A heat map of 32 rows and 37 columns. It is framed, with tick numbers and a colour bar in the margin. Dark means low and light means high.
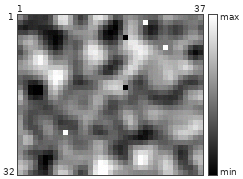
Lone odd cells: 5, 3 higher and 2 lower than their neighbours. Slope: none. Histogram: bell-shaped. Grain: blotchy.
